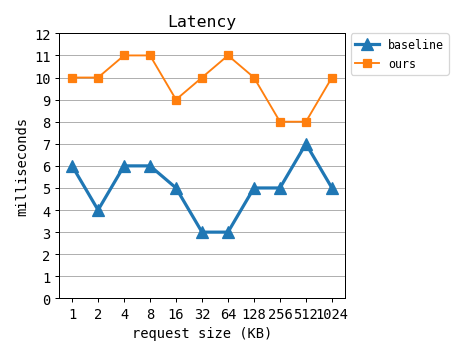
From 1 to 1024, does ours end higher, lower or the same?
the same
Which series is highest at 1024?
ours
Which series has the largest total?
ours
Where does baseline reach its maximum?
512
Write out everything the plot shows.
Title: Latency
x-axis: request size (KB), ticks 1 2 4 8 16 32 64 128 256 512 1024
y-axis: milliseconds, ticks 0 1 2 3 4 5 6 7 8 9 10 11 12
Legend: baseline, ours
Values:
baseline: 6 4 6 6 5 3 3 5 5 7 5
ours: 10 10 11 11 9 10 11 10 8 8 10
